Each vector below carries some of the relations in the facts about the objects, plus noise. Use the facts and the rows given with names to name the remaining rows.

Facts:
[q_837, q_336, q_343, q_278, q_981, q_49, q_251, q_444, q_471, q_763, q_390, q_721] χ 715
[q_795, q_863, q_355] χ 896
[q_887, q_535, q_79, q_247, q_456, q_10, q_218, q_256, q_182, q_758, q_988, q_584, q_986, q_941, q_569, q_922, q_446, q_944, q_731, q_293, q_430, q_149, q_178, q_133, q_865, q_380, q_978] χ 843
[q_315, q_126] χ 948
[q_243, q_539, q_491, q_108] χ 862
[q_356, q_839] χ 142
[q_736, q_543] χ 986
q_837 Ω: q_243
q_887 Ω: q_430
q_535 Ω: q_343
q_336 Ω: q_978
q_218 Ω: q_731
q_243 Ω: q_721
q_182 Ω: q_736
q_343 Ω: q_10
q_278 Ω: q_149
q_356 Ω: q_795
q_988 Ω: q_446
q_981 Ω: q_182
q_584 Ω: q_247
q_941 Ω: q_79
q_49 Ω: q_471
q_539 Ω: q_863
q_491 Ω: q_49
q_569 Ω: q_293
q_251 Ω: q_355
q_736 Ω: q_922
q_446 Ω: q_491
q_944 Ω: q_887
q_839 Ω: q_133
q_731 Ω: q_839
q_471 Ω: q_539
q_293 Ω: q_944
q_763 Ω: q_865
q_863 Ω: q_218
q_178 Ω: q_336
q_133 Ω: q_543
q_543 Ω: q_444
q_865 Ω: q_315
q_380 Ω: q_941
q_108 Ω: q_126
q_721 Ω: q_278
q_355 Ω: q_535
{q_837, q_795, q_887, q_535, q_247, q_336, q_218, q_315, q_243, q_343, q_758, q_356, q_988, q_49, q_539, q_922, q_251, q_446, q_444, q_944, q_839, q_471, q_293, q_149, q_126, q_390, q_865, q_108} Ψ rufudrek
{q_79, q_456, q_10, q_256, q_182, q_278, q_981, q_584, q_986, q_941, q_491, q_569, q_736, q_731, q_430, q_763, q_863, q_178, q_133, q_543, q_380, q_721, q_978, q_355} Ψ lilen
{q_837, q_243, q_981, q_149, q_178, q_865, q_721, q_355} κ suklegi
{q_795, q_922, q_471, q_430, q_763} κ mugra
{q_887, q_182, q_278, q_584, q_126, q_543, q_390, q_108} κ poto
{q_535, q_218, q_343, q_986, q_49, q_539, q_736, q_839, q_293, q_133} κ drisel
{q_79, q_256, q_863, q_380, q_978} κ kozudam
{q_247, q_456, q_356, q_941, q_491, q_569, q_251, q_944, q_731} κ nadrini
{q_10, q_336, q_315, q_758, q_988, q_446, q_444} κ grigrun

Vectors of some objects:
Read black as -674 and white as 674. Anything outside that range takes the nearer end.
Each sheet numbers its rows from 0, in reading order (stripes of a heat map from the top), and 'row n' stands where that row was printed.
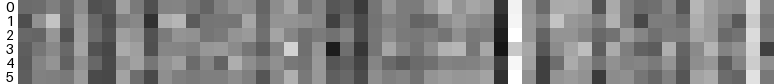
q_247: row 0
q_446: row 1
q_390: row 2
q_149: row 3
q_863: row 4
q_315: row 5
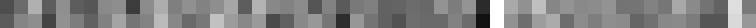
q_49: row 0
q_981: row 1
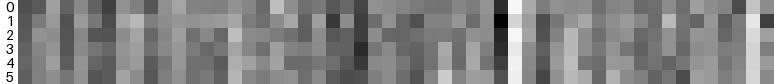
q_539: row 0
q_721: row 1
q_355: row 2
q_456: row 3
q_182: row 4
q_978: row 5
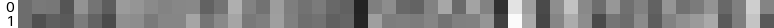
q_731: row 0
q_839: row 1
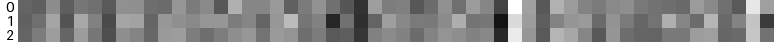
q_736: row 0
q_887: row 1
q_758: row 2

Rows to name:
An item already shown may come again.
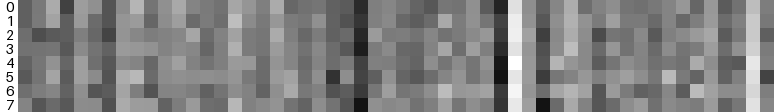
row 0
q_584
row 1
q_256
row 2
q_839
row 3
q_731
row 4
q_336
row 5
q_278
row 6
q_247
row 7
q_543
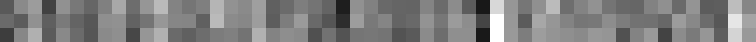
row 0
q_178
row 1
q_736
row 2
q_491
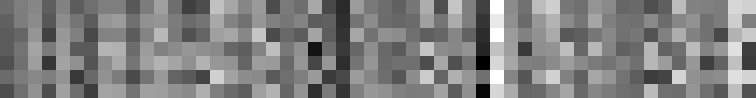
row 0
q_941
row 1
q_456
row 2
q_108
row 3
q_430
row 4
q_837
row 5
q_79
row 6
q_243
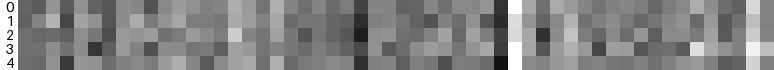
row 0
q_343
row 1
q_584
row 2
q_133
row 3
q_795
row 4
q_251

